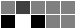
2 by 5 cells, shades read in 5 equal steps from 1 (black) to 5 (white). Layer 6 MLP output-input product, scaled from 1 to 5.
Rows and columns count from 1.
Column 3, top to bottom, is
3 1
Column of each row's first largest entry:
1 2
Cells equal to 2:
1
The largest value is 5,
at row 2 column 2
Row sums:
14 13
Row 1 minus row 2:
2 -3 2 0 0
